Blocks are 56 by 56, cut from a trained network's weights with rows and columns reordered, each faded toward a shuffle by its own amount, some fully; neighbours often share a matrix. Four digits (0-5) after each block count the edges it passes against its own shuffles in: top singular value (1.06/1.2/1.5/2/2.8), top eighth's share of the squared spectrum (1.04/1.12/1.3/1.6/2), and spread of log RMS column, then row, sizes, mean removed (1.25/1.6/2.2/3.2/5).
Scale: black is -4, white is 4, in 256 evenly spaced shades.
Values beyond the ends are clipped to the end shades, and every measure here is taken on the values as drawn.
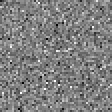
0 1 0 0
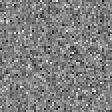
0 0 0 0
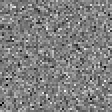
0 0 0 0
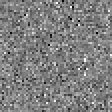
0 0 0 0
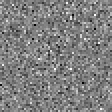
0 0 0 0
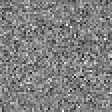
1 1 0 1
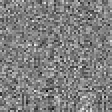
3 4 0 2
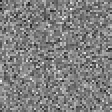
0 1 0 0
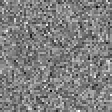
0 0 0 0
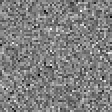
0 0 0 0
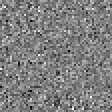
2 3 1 1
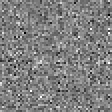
2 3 2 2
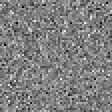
1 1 0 1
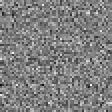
3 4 1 2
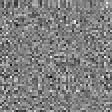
3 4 2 2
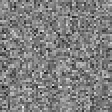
3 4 1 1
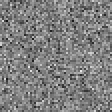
2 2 0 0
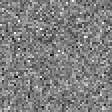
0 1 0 0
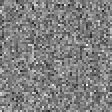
2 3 2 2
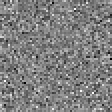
2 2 1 0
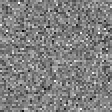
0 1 0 0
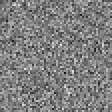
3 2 0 1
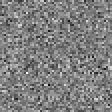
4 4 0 2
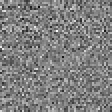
3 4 1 2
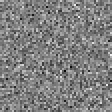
0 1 0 0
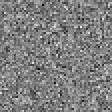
2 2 0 1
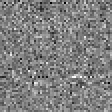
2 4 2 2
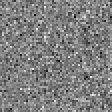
1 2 0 0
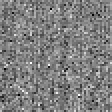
2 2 0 1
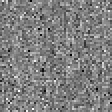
1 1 0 0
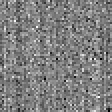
3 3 1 2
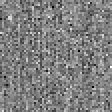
3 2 0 1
